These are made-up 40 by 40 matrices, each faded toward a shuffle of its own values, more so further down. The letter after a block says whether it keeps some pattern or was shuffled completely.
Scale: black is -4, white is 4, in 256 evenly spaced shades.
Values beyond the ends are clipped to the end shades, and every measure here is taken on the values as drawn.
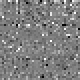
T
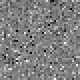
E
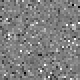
E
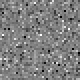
E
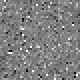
E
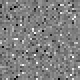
E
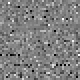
T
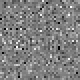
T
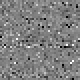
T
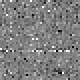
T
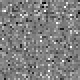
E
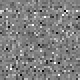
T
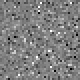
E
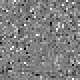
E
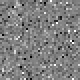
E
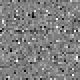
T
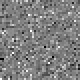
E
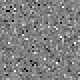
E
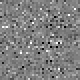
T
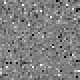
E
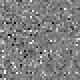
T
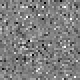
T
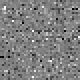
T
